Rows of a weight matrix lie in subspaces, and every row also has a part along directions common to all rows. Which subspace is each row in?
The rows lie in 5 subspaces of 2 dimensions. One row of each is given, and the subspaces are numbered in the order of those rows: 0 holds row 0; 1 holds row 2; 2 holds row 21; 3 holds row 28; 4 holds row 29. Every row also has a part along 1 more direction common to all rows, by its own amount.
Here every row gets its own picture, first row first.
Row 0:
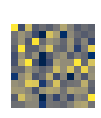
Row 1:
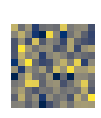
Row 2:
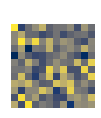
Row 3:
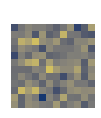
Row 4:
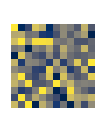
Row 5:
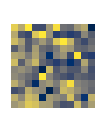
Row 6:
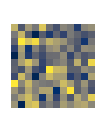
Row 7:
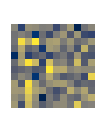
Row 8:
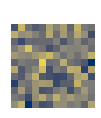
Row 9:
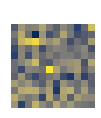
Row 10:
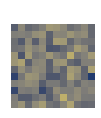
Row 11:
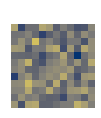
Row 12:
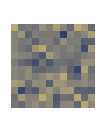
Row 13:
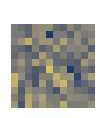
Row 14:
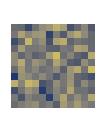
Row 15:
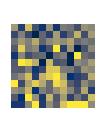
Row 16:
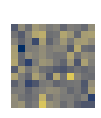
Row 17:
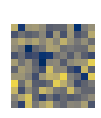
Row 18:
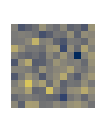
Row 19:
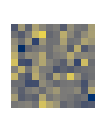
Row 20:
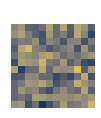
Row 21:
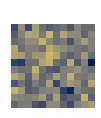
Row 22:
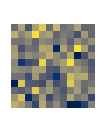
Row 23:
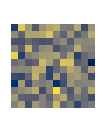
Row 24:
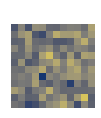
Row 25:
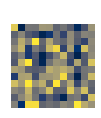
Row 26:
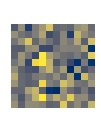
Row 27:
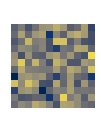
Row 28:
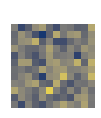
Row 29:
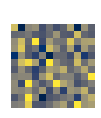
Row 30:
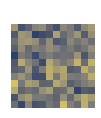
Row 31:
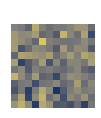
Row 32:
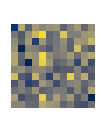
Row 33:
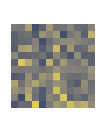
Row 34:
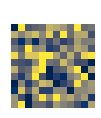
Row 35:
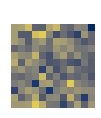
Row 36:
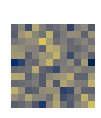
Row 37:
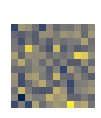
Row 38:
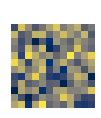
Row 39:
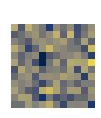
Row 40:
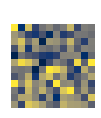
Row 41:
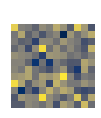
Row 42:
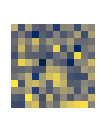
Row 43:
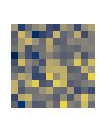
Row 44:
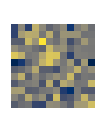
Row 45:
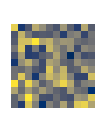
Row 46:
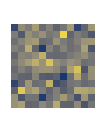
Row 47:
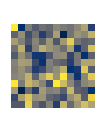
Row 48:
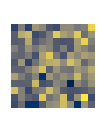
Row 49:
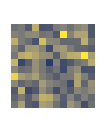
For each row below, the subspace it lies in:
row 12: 4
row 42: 1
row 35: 3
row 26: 0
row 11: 3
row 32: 0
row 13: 0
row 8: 0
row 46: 4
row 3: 4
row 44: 2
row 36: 2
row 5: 3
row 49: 1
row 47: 4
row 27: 2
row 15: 1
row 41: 4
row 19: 0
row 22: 1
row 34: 0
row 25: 3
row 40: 2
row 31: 1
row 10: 2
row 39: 0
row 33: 1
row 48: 3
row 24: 3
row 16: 0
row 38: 2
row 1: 0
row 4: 1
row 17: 0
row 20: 0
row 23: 1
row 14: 2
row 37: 1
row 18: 3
